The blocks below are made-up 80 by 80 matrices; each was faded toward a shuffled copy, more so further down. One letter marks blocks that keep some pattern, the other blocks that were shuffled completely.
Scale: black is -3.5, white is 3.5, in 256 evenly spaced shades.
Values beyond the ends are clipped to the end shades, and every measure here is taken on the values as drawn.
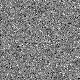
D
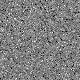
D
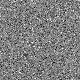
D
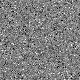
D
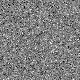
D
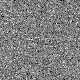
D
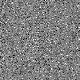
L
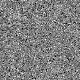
L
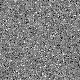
D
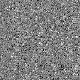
L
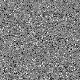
L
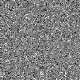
L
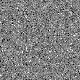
L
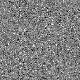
L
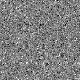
L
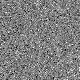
D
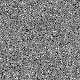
D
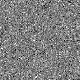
L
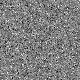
D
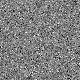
D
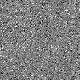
L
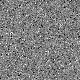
D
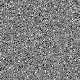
L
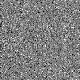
L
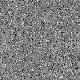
L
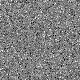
D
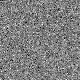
D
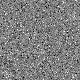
D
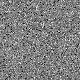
D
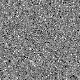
L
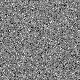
D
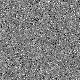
D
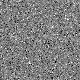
D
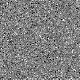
L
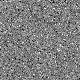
D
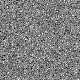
L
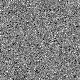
D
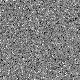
D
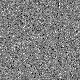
D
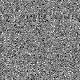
L
